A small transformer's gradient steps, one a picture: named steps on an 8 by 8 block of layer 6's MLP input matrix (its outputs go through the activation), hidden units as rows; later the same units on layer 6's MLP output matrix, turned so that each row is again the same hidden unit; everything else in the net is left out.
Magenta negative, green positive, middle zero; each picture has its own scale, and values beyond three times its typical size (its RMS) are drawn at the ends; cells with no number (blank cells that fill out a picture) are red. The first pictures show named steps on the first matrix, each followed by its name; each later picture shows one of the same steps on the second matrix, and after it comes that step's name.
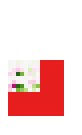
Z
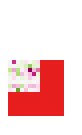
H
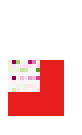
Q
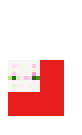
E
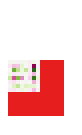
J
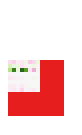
Q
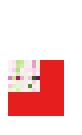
E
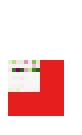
Q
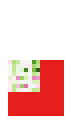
J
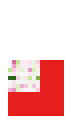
J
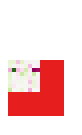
H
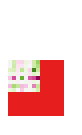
J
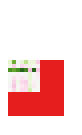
H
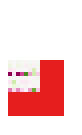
Z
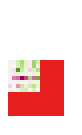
J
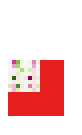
J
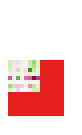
J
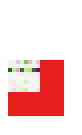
H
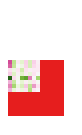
E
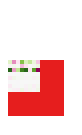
Q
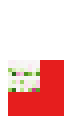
Z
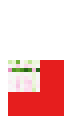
H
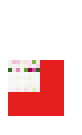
Q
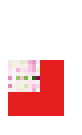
J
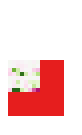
Z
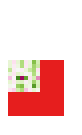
E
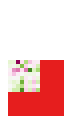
H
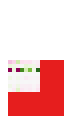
Q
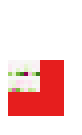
Z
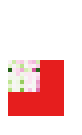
H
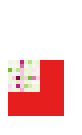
J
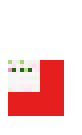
Q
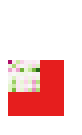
H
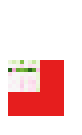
H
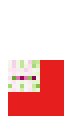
E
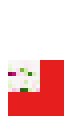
Z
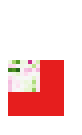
H
